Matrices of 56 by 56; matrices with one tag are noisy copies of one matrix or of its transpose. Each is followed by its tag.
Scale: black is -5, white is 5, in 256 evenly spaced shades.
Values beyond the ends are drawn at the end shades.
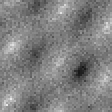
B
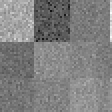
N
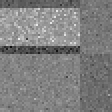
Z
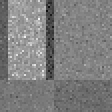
Z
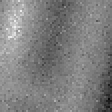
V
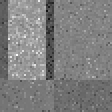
Z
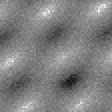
B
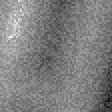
V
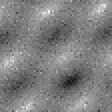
B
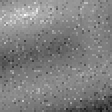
V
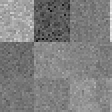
N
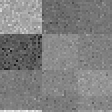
N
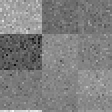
N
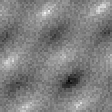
B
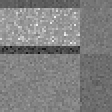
Z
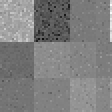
N
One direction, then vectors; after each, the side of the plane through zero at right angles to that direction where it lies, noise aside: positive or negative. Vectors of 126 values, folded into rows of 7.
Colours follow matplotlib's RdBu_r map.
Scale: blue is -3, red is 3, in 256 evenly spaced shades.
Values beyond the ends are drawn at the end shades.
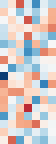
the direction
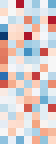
positive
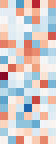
negative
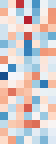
positive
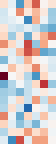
negative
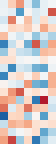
positive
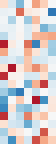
negative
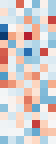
positive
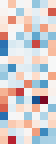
positive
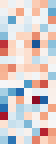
negative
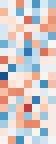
positive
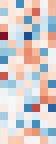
negative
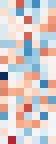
positive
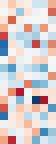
positive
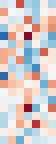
positive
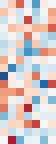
positive
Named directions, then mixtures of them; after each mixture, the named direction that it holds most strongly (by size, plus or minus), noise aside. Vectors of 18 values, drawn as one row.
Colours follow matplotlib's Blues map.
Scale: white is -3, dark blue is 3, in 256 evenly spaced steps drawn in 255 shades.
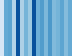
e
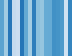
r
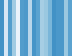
r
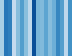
r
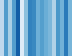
r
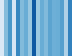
e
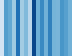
e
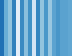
e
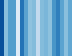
e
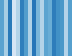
r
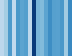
e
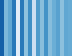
e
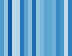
r
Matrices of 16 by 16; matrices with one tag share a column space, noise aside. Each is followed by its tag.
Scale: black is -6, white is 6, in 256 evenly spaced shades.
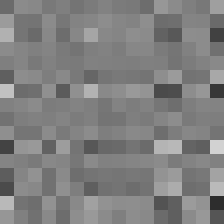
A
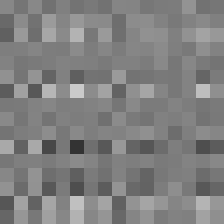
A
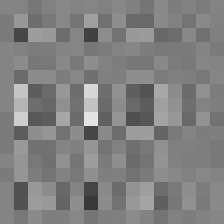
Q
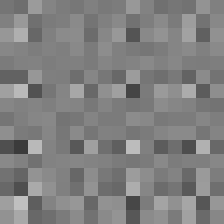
A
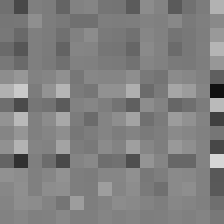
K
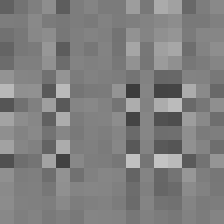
K
